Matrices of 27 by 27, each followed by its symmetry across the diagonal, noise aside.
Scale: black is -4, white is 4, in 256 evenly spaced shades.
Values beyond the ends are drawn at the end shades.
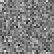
neither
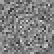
symmetric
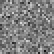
neither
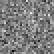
neither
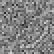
symmetric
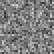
antisymmetric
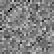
symmetric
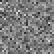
neither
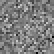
symmetric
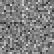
antisymmetric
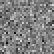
neither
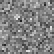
symmetric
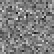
neither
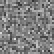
antisymmetric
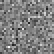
antisymmetric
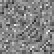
symmetric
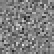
antisymmetric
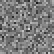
symmetric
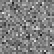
antisymmetric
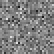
antisymmetric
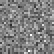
neither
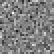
symmetric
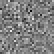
antisymmetric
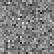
neither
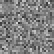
antisymmetric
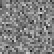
neither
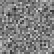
symmetric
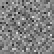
symmetric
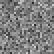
neither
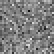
antisymmetric
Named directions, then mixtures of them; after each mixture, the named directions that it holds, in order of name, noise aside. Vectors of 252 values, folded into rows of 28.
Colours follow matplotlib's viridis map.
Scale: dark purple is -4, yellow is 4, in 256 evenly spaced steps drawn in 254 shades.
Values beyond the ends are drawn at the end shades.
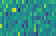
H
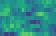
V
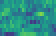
V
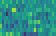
H, V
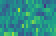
H, V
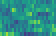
H, V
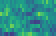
V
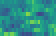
V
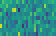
H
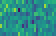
H, V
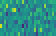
H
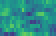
V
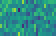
H, V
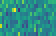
H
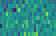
H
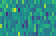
H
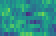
V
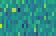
H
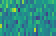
H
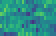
H, V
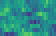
V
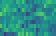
H, V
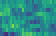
V
